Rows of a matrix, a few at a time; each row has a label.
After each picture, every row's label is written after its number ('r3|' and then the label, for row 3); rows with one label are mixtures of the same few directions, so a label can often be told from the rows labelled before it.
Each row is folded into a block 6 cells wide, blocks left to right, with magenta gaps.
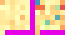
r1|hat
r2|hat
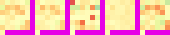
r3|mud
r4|mud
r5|hat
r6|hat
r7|mud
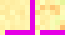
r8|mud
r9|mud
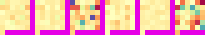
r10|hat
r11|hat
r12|hat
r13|hat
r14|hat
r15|mud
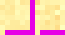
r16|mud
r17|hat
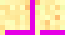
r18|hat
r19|hat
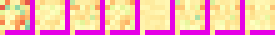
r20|mud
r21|mud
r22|hat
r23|mud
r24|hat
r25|hat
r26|hat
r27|hat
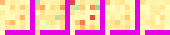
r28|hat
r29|hat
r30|hat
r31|hat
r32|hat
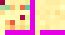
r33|hat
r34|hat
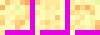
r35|mud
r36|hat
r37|mud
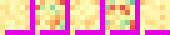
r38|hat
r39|mud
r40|mud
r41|mud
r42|hat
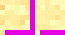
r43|mud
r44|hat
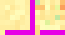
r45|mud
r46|hat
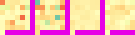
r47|hat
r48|hat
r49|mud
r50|mud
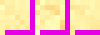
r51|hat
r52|mud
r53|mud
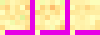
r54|hat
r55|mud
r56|mud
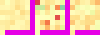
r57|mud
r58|hat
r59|mud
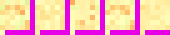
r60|mud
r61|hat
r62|hat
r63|mud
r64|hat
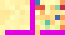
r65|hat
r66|hat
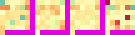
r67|hat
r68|mud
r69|hat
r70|hat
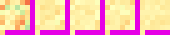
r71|mud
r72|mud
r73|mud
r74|mud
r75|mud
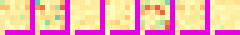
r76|hat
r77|hat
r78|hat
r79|hat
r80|mud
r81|hat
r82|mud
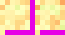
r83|mud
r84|mud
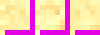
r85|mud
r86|mud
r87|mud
